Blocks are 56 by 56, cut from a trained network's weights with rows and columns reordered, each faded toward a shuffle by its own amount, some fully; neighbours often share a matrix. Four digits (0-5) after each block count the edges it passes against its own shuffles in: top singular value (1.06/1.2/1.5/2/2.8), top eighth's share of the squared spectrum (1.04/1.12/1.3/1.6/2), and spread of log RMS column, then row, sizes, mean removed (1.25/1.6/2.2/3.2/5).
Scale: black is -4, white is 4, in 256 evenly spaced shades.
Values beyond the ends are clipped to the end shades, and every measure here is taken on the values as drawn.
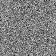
0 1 0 0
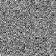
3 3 1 1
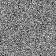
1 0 0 0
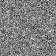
1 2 0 0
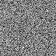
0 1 0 0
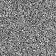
0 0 0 0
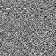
3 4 1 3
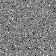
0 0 0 0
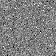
0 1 0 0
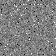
1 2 0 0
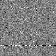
3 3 0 1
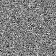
1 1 0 0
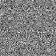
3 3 0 2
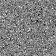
0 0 0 0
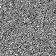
1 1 0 0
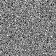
0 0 0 0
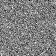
0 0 0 0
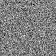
1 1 0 0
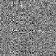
3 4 2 2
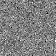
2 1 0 1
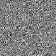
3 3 2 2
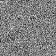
2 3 0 1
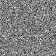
2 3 0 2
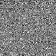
2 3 0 2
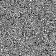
1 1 0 0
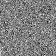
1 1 0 0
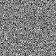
2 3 1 2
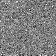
1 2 0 0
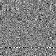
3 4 1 2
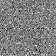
2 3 0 1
